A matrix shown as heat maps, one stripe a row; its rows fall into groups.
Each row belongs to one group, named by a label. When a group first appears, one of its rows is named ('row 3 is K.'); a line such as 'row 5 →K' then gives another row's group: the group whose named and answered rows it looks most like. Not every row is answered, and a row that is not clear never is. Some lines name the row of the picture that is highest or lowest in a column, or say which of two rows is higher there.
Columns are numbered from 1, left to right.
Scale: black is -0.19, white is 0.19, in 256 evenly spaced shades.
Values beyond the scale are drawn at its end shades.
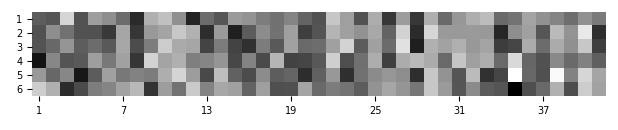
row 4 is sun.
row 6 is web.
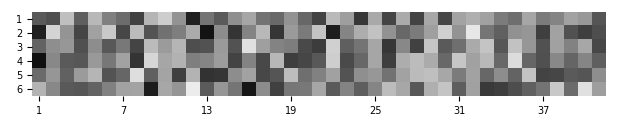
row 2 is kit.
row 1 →sun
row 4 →sun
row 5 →kit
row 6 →web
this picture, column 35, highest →4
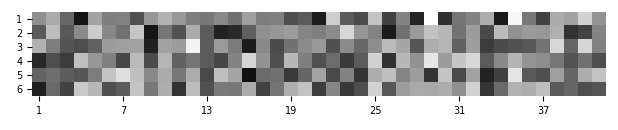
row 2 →kit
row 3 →web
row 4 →kit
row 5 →web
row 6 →kit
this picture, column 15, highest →5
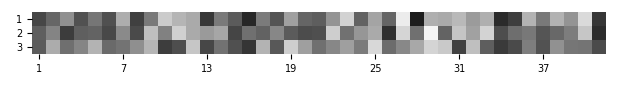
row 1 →sun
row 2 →sun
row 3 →kit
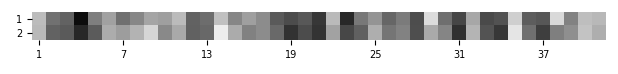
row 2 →web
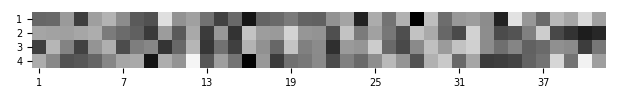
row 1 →sun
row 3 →kit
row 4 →web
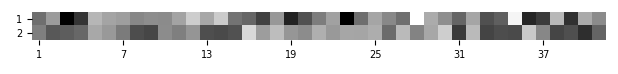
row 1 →web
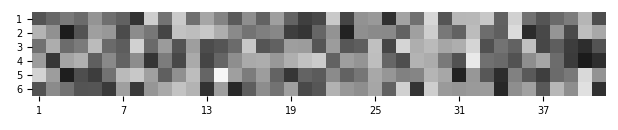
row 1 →sun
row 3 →kit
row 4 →kit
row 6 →sun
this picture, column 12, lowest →1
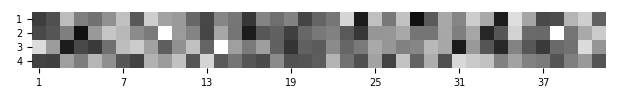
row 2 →web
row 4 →sun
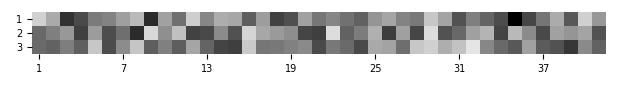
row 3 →kit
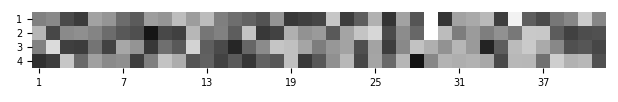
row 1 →sun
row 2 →kit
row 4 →sun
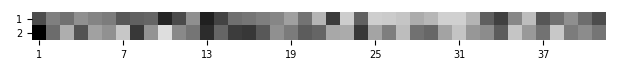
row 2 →sun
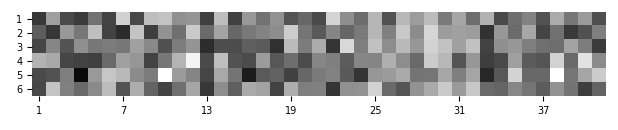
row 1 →sun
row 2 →kit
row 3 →kit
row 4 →web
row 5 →web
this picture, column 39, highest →3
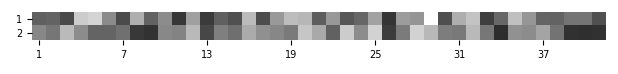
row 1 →kit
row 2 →kit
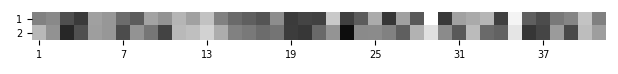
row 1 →sun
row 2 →web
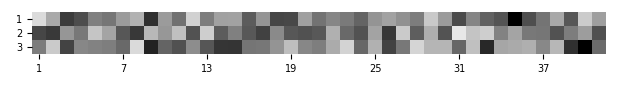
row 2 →sun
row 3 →kit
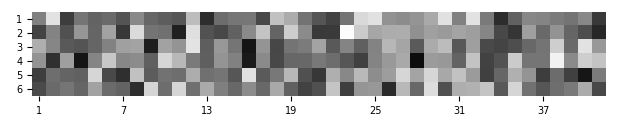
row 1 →kit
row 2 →kit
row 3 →web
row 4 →web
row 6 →sun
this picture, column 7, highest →3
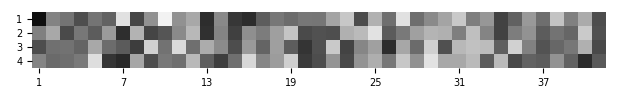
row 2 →kit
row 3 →sun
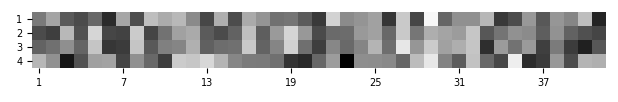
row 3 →kit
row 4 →web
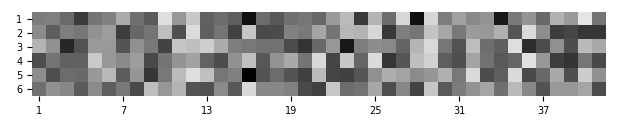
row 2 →kit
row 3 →web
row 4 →kit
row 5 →web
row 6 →sun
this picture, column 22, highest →6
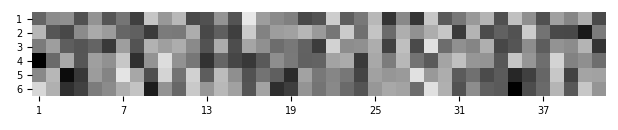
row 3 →sun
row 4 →sun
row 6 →web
